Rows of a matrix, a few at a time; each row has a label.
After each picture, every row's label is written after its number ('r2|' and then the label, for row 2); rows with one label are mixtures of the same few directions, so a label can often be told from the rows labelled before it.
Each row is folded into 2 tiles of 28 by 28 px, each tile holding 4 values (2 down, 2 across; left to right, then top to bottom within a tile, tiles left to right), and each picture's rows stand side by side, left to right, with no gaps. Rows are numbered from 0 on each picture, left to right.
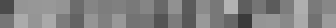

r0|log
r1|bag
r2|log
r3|bag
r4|bag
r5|bag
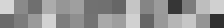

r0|log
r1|bag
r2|bag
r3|bag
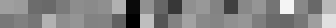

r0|bag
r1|bag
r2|bag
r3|log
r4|log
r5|log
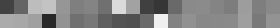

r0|bag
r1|log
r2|bag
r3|log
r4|bag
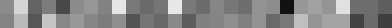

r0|bag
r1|log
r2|log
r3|log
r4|bag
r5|log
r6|log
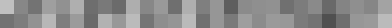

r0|log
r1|bag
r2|bag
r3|bag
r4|log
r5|log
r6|log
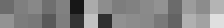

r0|log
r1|bag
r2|bag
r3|log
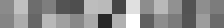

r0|bag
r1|bag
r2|bag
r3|bag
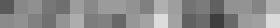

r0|log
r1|bag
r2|log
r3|log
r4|log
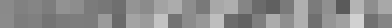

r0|log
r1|bag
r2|log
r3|log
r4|bag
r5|bag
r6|bag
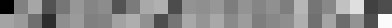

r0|log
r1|bag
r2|bag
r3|log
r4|bag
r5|bag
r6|bag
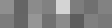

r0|bag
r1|log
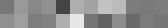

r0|bag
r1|bag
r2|log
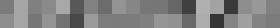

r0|bag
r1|bag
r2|bag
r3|bag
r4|log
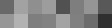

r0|bag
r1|log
